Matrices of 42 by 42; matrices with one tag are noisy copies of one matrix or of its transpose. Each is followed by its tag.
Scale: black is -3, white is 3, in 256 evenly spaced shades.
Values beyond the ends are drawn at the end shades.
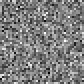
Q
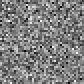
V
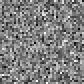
Q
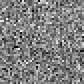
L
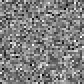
Q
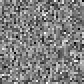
Q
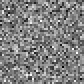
V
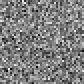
L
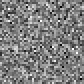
V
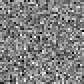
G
